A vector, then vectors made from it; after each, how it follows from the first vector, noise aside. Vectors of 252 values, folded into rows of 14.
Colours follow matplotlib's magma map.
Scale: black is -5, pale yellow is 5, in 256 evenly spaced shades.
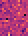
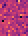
reversed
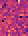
reversed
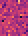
reversed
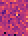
wrapped around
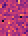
reversed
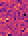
sign-scrambled
